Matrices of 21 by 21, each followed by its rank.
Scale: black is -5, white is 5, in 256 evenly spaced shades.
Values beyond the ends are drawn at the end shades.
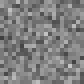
full rank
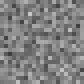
full rank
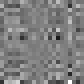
two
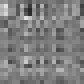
three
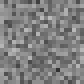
full rank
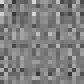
three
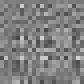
three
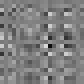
two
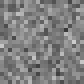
full rank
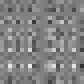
two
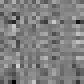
three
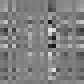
two
